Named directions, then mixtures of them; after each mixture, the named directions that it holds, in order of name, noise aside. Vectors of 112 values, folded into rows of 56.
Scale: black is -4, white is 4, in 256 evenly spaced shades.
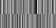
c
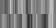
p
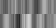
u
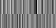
c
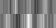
p, u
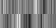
c, u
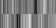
c, u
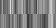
c, p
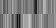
c, u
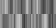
p, u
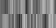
p, u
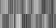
p, u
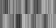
p, u
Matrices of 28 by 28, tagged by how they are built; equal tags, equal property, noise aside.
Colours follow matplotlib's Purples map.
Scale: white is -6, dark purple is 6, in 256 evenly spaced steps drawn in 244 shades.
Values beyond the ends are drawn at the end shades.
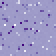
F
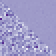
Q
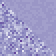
Q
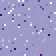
F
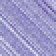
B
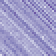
B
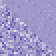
Q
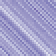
B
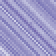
B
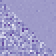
Q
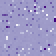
F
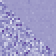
Q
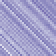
B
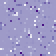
F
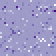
F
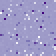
F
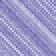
B
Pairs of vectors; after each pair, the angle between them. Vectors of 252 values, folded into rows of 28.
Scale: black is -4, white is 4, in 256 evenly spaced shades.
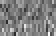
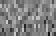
nearly opposite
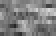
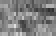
nearly opposite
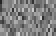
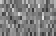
partly opposed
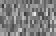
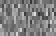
nearly parallel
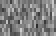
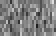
nearly parallel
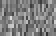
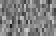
partly opposed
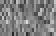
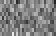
nearly opposite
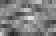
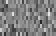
orthogonal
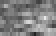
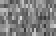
partly opposed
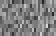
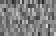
partly aligned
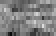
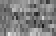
nearly opposite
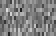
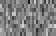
orthogonal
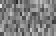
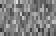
nearly opposite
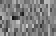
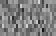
partly aligned
